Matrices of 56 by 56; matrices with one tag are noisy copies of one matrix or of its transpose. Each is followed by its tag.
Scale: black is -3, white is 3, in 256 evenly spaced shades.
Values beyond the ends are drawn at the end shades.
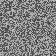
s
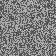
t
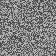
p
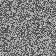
s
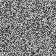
s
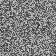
s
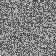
p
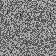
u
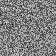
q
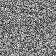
q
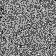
t
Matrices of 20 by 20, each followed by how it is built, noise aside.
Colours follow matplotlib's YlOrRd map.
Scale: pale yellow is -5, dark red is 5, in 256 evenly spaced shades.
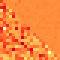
lower triangular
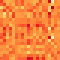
low rank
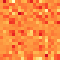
low rank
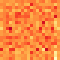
low rank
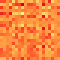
low rank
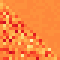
lower triangular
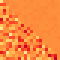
lower triangular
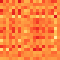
low rank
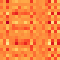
low rank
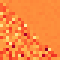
lower triangular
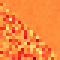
lower triangular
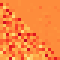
lower triangular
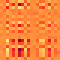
low rank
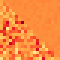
lower triangular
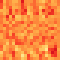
low rank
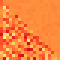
lower triangular
